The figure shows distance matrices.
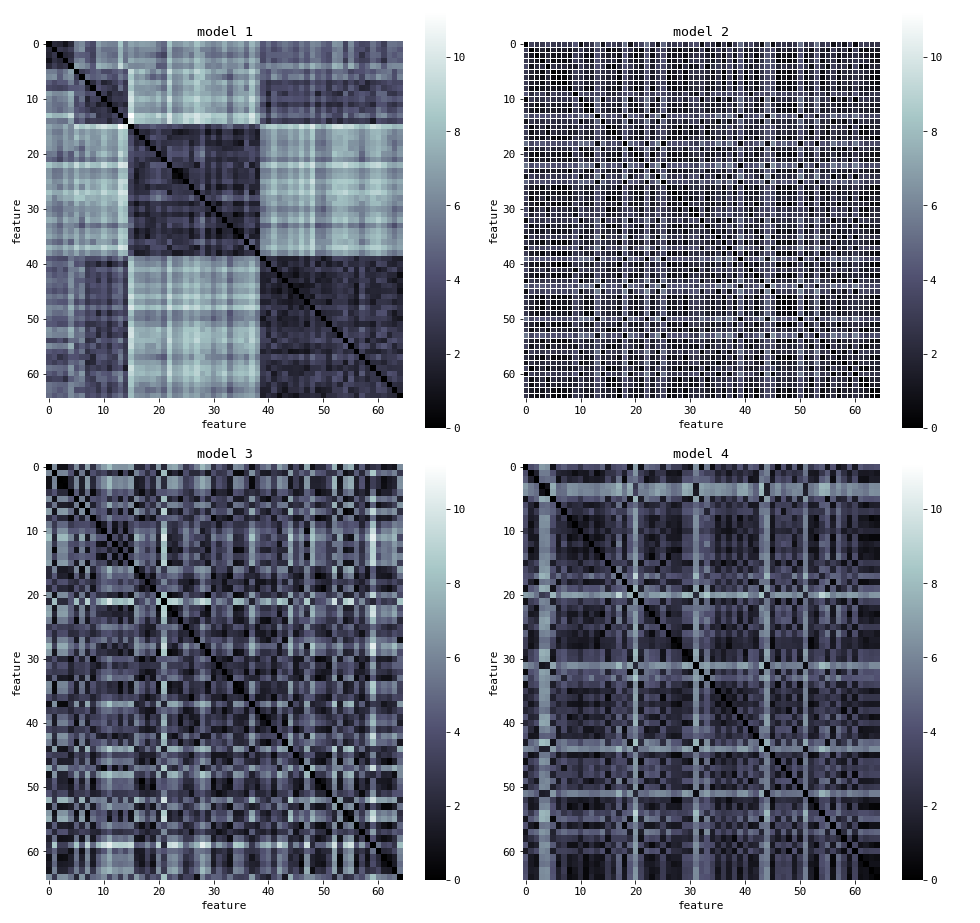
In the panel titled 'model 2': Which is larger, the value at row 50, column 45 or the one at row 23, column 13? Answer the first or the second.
the first
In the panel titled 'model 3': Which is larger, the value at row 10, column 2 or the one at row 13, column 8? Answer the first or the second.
the first
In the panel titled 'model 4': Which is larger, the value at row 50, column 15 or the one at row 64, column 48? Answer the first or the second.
the second
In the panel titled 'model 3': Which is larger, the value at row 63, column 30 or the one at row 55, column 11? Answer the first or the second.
the first
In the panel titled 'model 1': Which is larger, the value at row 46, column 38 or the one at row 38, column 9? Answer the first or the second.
the first
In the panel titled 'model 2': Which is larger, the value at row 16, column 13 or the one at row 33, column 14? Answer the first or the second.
the first
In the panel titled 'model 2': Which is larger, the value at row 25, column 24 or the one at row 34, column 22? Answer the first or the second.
the first
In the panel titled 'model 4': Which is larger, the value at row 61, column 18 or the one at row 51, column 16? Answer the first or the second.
the second
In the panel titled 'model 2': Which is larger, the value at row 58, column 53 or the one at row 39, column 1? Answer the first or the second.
the first
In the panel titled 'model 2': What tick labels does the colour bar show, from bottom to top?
0, 2, 4, 6, 8, 10
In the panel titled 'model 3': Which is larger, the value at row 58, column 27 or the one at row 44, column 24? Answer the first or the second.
the second
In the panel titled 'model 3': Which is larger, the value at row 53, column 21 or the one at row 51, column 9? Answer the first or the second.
the first
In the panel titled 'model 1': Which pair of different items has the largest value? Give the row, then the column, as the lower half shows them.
15, 13
